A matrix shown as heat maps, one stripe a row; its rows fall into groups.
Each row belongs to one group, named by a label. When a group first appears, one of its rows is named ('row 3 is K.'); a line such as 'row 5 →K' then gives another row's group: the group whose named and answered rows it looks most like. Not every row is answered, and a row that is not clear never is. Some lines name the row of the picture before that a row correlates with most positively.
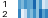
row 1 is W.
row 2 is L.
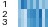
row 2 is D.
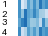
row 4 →L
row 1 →L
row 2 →W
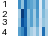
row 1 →W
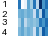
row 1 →L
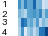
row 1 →W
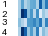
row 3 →D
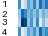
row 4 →L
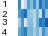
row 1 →L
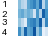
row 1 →D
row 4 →W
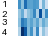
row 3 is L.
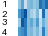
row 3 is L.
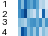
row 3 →D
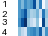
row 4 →D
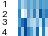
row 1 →L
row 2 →L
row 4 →W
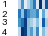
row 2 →W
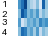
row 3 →L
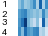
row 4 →W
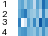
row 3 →L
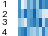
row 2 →W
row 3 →D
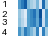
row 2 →D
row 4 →W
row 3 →D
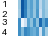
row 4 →W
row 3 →L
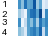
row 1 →W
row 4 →D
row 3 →L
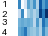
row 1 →L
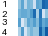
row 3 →L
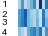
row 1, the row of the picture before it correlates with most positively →4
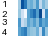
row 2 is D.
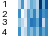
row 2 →L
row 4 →L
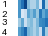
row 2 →L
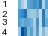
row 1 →D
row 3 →W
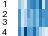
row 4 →W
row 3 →L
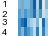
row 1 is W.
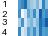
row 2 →L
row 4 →L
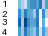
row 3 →W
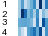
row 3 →W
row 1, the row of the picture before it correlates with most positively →1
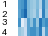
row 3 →L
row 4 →D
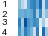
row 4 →W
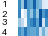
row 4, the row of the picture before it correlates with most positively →3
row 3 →D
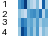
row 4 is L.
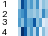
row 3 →W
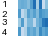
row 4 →L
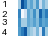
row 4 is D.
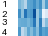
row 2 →W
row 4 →L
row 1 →D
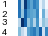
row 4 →D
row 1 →W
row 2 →W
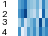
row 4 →L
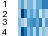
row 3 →D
